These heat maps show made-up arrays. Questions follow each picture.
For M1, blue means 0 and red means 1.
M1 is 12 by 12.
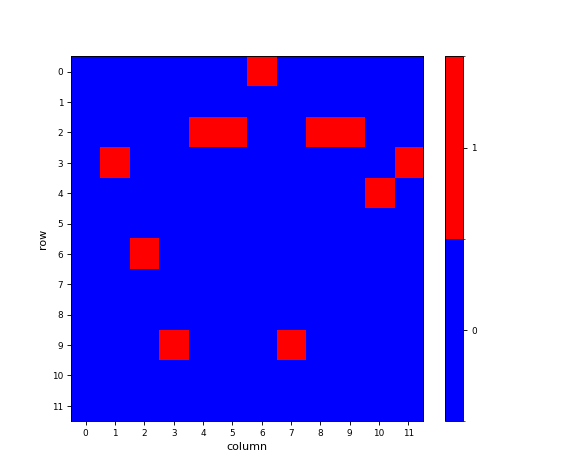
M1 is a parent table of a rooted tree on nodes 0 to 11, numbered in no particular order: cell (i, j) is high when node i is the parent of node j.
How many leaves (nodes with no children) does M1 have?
6
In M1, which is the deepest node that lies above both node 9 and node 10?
2
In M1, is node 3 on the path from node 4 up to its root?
no
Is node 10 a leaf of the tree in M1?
yes
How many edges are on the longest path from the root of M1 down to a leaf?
5
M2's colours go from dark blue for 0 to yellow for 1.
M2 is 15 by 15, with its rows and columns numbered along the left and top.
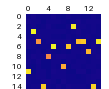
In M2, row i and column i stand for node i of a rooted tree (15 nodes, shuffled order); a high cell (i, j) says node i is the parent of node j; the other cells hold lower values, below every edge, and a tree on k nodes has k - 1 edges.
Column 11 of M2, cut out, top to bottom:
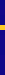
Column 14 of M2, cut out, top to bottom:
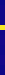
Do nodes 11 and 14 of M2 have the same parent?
yes
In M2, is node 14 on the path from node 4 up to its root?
no
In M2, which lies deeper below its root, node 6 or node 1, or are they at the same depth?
node 1
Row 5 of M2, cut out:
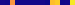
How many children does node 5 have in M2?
4
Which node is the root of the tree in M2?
6
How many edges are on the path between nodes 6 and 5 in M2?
1
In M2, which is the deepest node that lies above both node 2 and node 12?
5
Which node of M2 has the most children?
5
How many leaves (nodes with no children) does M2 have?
6
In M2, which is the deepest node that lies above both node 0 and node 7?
5
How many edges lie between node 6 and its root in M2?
0
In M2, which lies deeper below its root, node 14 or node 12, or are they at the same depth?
node 12
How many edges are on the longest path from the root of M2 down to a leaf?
4
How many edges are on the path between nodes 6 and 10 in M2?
2
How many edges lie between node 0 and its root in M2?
3
